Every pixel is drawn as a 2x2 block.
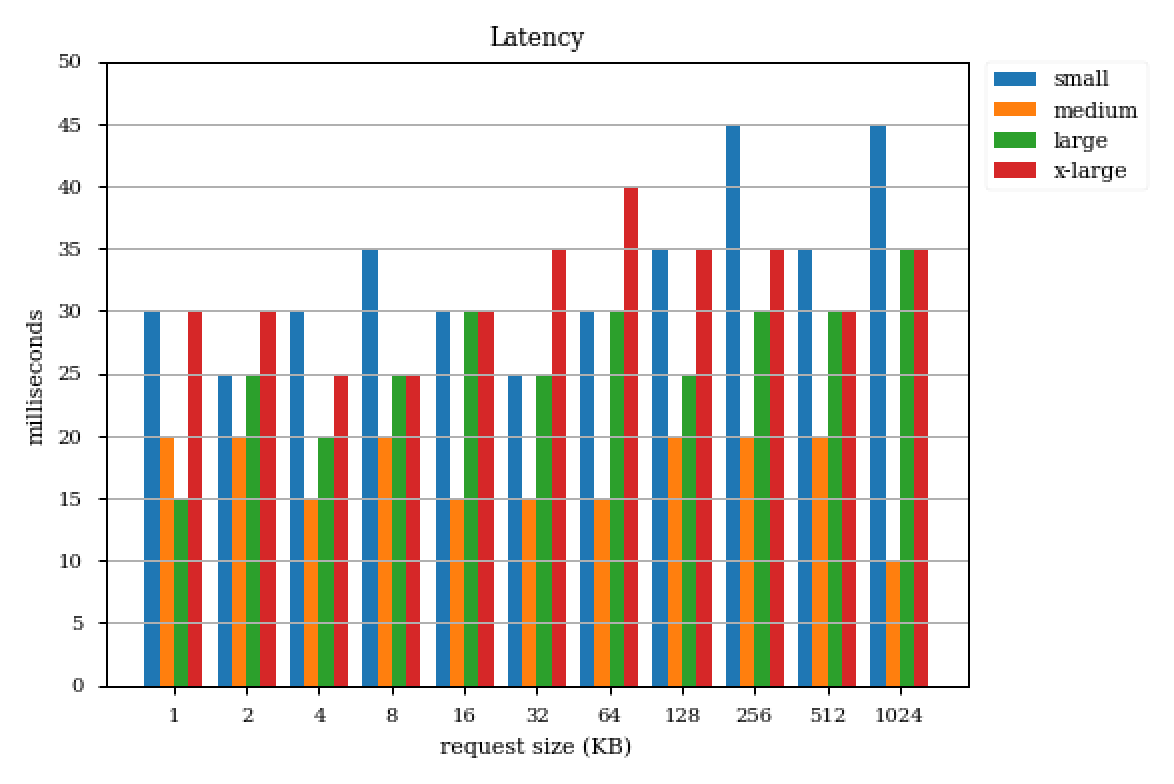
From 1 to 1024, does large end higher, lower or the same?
higher
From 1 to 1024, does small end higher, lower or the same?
higher
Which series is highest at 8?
small
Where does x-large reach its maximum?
64
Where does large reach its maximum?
1024
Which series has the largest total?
small
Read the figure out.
Title: Latency
x-axis: request size (KB), ticks 1 2 4 8 16 32 64 128 256 512 1024
y-axis: milliseconds, ticks 0 5 10 15 20 25 30 35 40 45 50
Legend: small, medium, large, x-large
Values:
small: 30 25 30 35 30 25 30 35 45 35 45
medium: 20 20 15 20 15 15 15 20 20 20 10
large: 15 25 20 25 30 25 30 25 30 30 35
x-large: 30 30 25 25 30 35 40 35 35 30 35
